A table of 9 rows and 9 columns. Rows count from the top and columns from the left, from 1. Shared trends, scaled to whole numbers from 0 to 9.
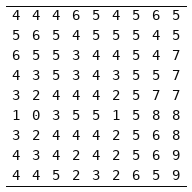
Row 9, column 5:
3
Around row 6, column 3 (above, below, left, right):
4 4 0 5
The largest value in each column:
6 6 5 6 5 5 6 8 9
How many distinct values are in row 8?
6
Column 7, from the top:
5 5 5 5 5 5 5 5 6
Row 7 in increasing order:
2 2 3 4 4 4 5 6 8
